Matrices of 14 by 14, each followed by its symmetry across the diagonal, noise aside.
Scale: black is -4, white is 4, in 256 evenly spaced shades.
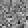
neither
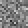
neither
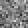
antisymmetric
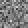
neither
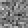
neither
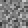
antisymmetric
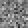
antisymmetric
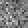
neither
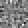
antisymmetric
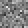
neither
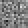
antisymmetric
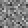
antisymmetric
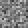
neither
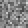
neither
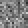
neither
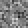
antisymmetric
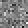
antisymmetric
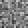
antisymmetric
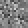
antisymmetric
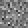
neither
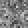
antisymmetric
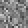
neither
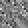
antisymmetric
